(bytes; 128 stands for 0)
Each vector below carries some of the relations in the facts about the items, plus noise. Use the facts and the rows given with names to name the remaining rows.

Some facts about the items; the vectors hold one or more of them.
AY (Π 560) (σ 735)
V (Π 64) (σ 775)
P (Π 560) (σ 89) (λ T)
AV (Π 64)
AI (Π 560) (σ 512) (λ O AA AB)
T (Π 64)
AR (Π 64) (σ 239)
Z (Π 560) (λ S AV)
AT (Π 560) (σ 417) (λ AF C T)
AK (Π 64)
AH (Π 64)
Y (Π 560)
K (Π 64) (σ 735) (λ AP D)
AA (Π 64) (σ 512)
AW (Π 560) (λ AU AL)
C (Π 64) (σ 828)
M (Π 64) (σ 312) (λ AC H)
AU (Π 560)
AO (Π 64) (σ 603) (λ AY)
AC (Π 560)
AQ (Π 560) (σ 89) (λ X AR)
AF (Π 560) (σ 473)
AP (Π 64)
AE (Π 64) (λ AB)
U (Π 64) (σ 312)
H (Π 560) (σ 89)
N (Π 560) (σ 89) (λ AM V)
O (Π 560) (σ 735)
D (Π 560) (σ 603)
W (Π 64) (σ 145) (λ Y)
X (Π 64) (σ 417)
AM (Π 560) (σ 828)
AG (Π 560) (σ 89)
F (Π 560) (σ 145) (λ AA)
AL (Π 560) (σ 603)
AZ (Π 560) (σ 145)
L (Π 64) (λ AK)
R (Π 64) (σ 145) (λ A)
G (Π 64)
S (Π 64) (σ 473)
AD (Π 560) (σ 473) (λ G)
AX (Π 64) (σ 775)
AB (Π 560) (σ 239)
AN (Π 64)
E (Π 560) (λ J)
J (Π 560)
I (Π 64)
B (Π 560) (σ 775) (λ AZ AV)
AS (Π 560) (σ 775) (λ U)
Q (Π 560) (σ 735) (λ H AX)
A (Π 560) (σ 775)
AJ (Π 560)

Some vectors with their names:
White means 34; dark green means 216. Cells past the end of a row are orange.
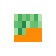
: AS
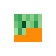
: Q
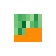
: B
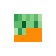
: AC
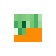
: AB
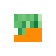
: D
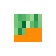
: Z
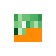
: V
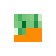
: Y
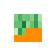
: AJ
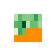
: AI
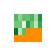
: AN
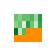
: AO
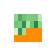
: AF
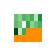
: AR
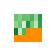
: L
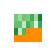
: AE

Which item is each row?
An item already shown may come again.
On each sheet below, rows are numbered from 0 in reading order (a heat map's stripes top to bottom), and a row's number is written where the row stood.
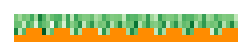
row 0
AE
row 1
U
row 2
AT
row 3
AF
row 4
AZ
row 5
AT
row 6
AZ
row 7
AF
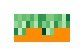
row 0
W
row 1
M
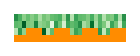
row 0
H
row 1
R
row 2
AQ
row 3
AA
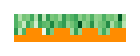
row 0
AA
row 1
AW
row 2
Q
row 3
N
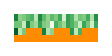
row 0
AX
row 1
T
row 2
AA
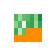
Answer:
K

